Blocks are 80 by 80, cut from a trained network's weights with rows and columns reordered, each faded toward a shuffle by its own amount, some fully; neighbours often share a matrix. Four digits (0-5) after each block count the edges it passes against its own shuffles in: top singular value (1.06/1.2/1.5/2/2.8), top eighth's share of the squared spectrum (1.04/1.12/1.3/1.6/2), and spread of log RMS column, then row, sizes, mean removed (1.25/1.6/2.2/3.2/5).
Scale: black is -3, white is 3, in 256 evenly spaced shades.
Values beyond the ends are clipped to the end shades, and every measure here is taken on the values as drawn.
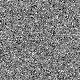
0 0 0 0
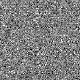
4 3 0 2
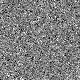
0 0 0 0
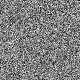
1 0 0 0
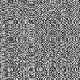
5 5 2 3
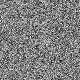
0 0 0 0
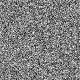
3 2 0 0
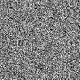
3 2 1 1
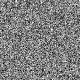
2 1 0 0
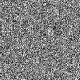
3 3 0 1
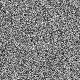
0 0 0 0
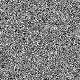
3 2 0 0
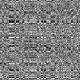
5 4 2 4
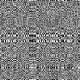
5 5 2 4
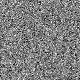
0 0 0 0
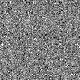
3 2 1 1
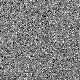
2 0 0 0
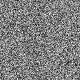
1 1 0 0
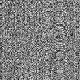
4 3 1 1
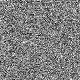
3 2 0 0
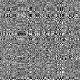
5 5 3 3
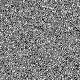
2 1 0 0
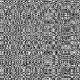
5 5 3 3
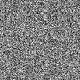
3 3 0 0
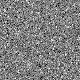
1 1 0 0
